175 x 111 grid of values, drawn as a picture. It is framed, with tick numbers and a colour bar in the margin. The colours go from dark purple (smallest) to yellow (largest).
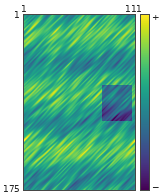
Stripes: horizontal, repeating 3 times. Ninth with the lowest average: middle right. Odd patch: lower, in the middle right.
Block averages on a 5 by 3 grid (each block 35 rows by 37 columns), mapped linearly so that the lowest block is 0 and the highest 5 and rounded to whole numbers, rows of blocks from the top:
5 5 5
3 3 3
5 4 0
4 4 4
3 3 3
